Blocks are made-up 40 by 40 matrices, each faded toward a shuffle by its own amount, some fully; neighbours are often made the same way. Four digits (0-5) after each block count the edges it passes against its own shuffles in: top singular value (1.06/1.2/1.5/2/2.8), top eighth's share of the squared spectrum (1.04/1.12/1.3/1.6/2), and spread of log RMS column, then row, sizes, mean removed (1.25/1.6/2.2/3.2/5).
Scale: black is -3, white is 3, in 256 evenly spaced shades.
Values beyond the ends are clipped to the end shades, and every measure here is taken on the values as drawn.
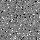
0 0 0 0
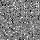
1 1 0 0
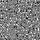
2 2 1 0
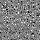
2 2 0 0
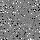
1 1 0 0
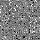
2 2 1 0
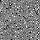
3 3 1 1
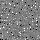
1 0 0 0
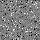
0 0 0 0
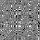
4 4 2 2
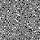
3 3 1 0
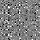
4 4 2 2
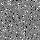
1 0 0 0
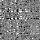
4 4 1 2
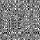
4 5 2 3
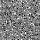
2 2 0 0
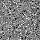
2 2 0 0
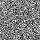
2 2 0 0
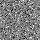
0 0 0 0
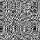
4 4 2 2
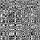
4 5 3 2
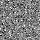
0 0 0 0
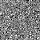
2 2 0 1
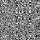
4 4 2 2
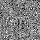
2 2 0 0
